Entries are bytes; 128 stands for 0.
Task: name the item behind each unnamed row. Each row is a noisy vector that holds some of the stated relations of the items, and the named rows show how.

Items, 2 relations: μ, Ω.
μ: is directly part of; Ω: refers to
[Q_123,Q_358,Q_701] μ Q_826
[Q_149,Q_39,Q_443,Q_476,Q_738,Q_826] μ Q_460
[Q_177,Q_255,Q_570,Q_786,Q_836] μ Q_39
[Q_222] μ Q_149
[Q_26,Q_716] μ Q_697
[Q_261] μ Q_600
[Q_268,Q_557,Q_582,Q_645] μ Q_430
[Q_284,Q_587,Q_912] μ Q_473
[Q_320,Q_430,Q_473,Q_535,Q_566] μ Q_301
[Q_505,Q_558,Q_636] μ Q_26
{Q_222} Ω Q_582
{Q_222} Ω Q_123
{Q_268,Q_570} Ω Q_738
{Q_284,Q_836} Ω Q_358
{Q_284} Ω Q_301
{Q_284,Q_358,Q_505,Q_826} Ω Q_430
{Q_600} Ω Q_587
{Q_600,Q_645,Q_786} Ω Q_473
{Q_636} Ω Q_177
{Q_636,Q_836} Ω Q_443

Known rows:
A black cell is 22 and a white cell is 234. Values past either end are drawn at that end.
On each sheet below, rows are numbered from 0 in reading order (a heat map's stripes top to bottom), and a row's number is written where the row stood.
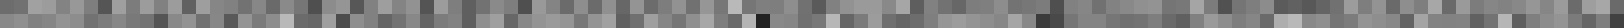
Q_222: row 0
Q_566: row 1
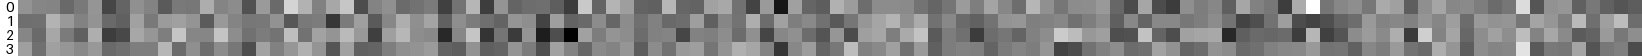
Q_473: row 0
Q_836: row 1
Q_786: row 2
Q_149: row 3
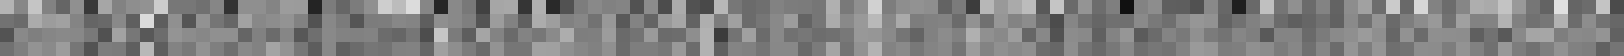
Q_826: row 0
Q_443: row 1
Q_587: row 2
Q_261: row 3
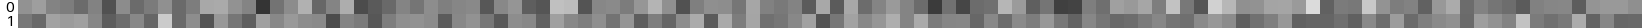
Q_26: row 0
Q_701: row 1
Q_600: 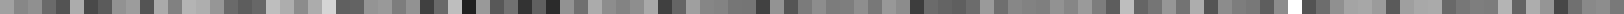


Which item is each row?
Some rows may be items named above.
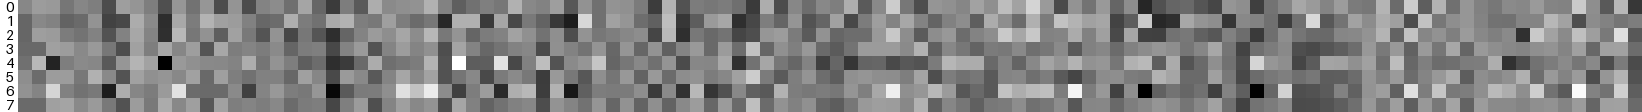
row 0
Q_430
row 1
Q_645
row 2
Q_284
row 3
Q_255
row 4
Q_268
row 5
Q_39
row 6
Q_358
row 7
Q_255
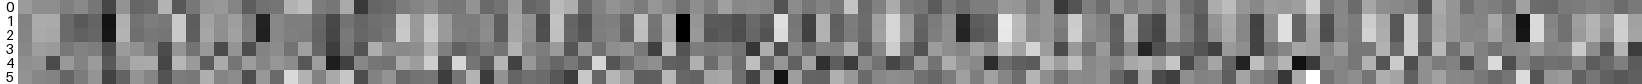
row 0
Q_697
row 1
Q_505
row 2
Q_505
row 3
Q_430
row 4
Q_570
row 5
Q_473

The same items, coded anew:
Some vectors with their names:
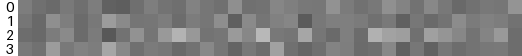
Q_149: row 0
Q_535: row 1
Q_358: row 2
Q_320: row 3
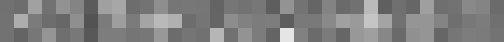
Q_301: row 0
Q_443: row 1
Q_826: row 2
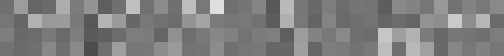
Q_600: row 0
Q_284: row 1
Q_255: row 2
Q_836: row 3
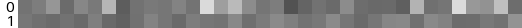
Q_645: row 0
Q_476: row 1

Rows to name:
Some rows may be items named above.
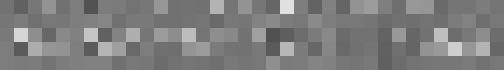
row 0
Q_826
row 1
Q_261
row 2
Q_473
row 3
Q_284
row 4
Q_261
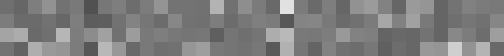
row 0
Q_826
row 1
Q_39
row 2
Q_26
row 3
Q_284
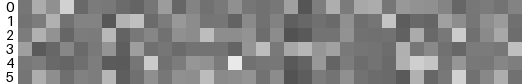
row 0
Q_738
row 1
Q_430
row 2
Q_587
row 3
Q_222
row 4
Q_786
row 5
Q_587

